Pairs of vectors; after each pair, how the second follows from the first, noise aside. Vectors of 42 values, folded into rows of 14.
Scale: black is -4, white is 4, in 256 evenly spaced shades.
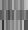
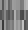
copied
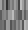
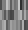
negated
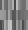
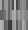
negated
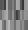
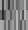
shuffled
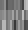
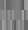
shrunk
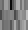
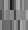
copied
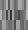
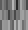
shuffled
